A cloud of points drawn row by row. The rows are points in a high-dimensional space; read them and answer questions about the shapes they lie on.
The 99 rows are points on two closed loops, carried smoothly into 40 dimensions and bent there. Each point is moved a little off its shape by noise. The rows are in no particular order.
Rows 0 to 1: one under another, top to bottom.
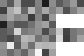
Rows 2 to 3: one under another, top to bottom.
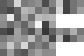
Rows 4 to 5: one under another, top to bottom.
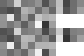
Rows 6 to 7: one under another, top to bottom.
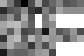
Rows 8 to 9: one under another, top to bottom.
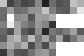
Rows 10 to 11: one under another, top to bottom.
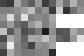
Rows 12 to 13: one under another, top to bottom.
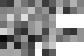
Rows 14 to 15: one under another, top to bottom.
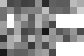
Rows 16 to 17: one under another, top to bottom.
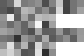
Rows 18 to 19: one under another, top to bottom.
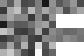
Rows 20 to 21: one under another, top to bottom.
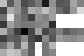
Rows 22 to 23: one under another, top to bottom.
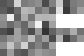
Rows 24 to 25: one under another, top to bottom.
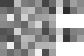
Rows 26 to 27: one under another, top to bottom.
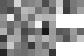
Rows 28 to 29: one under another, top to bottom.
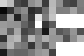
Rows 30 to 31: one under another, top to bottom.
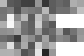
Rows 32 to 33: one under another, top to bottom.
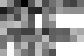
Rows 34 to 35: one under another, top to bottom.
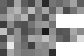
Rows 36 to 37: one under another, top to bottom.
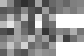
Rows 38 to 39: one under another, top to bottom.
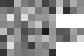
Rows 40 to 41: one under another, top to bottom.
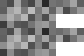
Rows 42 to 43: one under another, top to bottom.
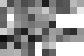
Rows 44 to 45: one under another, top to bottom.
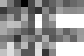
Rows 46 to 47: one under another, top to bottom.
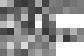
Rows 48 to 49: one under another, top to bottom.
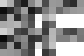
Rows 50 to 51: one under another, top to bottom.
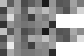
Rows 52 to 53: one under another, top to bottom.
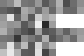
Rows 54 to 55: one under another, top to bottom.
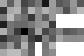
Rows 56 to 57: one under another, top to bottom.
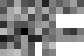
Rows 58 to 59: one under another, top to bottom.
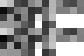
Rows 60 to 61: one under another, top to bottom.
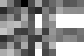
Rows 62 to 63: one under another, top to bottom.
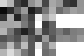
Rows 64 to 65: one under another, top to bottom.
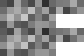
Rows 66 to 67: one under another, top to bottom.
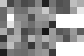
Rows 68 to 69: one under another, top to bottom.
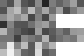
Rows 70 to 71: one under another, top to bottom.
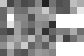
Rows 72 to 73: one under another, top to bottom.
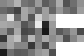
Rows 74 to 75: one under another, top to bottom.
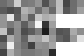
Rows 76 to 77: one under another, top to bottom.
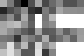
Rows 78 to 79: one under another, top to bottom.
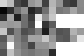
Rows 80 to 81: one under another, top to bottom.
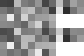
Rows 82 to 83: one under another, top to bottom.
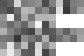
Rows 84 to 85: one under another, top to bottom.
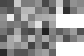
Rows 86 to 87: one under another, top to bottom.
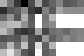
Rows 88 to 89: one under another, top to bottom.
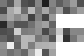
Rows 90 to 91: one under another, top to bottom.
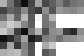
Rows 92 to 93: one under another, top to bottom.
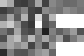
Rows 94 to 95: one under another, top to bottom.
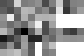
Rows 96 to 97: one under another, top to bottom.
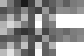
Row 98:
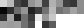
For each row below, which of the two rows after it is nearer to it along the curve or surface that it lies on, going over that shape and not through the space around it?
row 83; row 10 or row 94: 94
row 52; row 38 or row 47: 38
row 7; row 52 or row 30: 30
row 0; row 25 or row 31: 25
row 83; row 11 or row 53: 53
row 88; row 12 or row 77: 12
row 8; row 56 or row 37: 56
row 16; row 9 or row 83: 83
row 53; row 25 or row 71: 25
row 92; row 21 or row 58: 58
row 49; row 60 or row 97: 97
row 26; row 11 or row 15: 15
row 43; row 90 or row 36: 90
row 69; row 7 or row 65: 7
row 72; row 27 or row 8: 8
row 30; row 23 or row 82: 82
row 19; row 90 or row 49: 49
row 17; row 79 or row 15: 79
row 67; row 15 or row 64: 15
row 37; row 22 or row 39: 22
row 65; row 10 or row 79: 10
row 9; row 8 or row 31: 8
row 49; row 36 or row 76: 36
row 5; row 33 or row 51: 33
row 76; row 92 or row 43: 43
